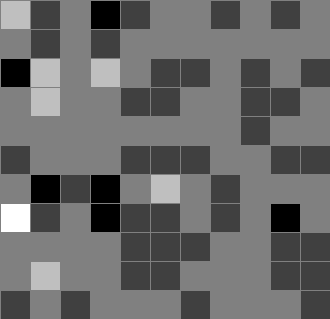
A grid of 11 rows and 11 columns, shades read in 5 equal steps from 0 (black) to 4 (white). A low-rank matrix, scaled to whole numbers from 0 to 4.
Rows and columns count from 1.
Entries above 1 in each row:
6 9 6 7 10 5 7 5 6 7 7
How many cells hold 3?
6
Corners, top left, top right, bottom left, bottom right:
3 2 1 1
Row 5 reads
2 2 2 2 2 2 2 2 1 2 2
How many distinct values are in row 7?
4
